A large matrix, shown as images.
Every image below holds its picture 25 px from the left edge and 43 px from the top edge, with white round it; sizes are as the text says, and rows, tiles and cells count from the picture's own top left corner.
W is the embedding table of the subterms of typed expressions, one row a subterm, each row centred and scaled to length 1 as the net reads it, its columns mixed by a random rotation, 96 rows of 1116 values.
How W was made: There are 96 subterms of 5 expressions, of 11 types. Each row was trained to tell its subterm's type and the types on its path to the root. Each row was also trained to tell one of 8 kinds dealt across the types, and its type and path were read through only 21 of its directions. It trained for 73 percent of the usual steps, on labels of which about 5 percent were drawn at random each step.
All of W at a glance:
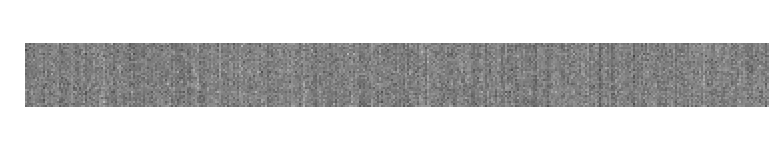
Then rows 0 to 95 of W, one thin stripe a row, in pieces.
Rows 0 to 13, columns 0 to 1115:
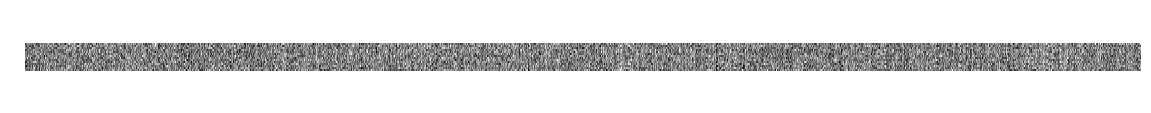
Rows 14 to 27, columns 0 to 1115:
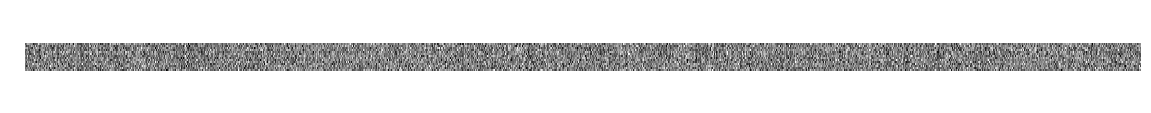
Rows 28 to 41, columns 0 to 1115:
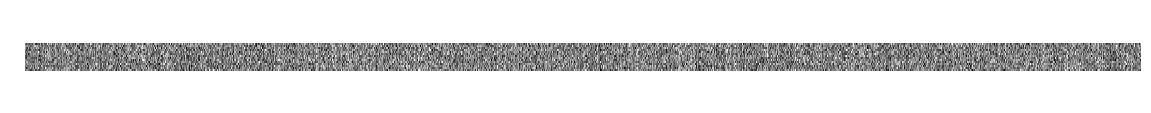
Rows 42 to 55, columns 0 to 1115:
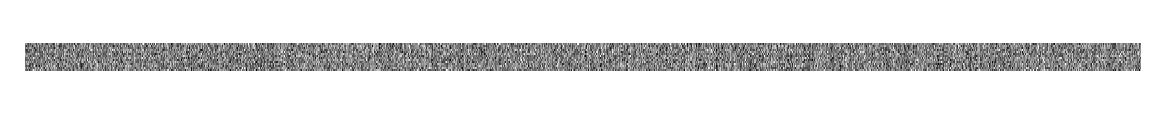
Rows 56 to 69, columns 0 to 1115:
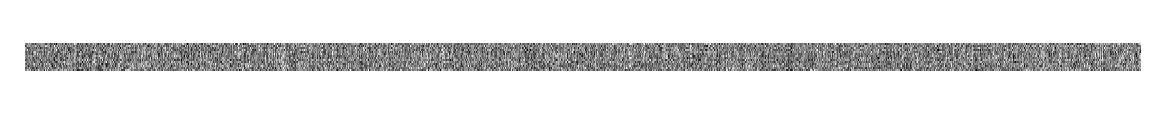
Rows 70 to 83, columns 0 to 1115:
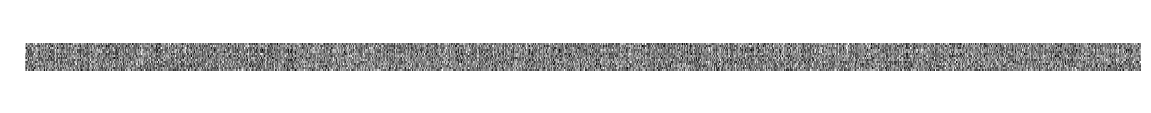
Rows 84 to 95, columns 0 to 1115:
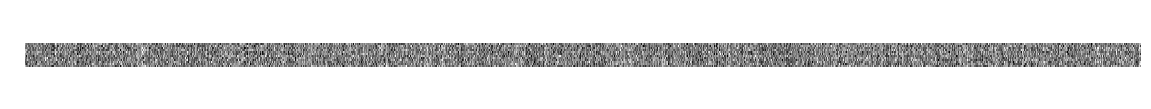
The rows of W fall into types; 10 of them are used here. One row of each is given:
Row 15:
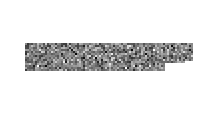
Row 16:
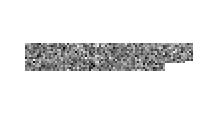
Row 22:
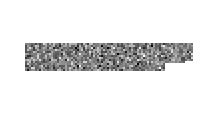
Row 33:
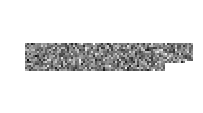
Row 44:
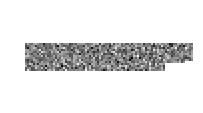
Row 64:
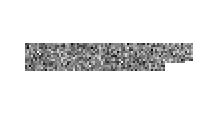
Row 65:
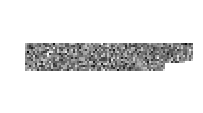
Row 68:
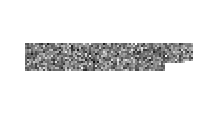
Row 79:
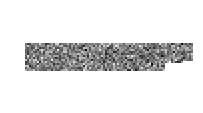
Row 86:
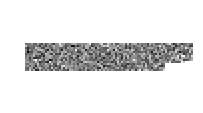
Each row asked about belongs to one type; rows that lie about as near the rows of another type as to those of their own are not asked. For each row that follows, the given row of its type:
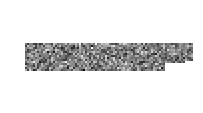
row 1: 22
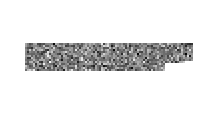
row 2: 65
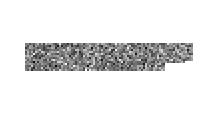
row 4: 86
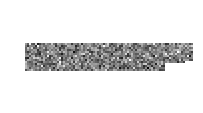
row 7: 65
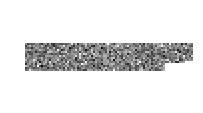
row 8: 15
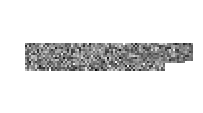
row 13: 79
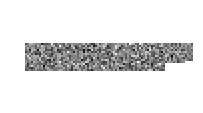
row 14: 44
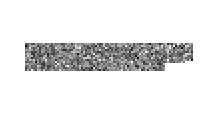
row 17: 15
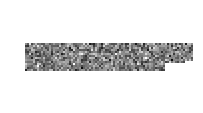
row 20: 15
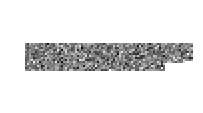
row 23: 68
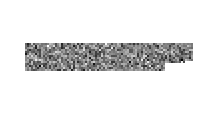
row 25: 79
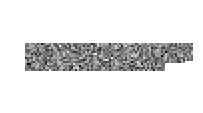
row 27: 44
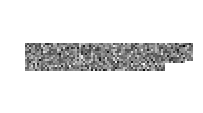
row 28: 33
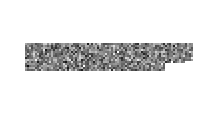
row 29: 33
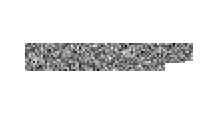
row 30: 79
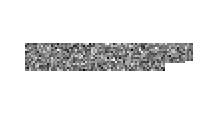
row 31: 15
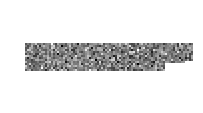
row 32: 65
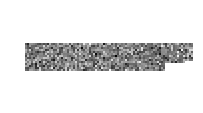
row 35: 68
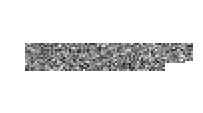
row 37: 86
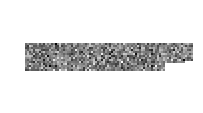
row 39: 86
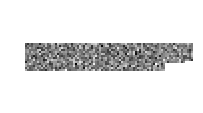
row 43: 22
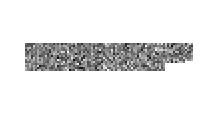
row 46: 15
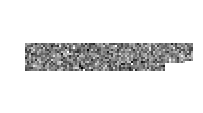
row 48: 64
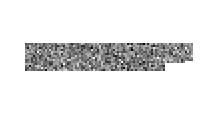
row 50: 64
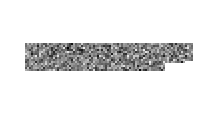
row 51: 44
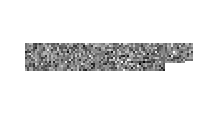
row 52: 16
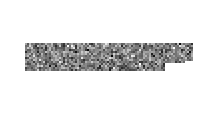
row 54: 79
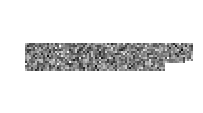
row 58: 86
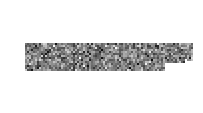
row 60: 33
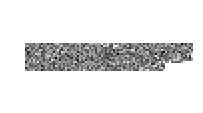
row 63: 22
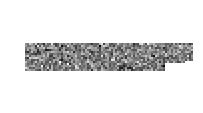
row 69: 65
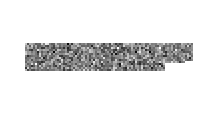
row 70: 22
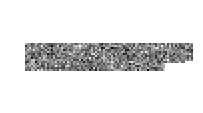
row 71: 15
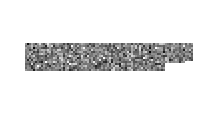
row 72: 79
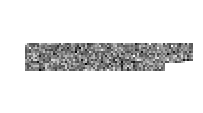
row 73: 79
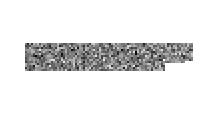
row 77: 22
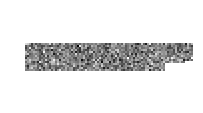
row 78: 86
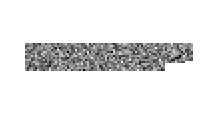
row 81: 16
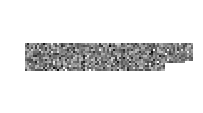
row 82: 65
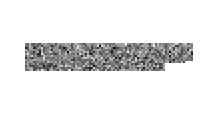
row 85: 16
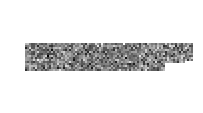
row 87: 86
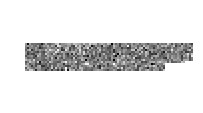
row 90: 22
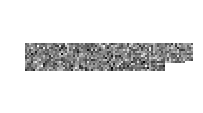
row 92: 64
